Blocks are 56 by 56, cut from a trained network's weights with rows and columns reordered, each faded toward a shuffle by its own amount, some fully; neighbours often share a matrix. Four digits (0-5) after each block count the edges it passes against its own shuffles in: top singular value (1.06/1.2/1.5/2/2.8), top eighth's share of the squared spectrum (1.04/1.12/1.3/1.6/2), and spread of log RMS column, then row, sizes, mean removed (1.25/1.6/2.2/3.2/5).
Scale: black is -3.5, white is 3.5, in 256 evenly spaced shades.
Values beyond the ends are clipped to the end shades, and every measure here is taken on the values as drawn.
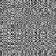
4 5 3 2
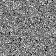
0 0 0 0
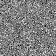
0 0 0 0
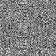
3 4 2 0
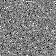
0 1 0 0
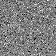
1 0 0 0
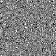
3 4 2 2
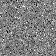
0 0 0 0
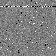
3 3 0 1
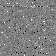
1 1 0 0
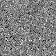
1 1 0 0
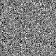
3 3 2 1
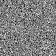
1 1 0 0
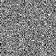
3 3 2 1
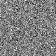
2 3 1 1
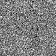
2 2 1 0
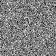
0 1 0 0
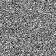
2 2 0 0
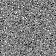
0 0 0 0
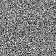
2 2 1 0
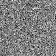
1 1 0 0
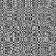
4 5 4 2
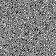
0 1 0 0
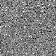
2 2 1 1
